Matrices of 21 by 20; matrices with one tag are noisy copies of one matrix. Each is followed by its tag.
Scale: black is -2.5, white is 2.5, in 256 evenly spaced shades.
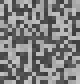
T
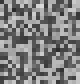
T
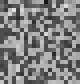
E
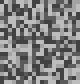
T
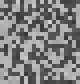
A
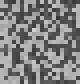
A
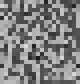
A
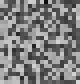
A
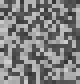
A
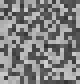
A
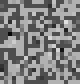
E
